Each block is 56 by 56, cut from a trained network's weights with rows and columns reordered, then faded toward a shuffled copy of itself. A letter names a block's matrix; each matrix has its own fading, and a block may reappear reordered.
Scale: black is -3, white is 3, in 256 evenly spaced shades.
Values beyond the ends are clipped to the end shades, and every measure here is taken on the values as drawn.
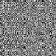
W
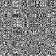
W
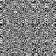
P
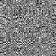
W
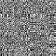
P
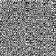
P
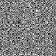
P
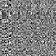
W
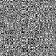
W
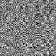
P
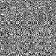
W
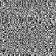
P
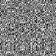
W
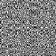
W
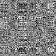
W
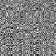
W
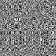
W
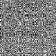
P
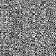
W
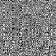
W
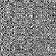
W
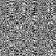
W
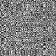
P
